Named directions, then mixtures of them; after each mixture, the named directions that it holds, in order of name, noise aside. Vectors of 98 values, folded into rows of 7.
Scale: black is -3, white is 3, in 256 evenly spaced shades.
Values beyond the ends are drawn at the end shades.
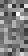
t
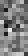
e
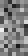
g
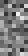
t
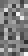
e, g, t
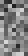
e, g, t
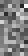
t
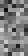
e, g, t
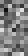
e, g, t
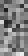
e, t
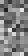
e, g, t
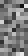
e, t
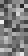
e, t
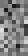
g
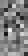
e, t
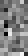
e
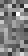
t
